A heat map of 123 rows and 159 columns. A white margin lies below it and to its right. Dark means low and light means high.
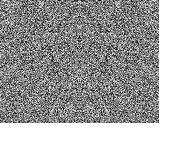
Seam: none. Slope: none. Histogram: bell-shaped. Stripes: none. Mirror symmetry: left to right. Average level on the scale: 50%.
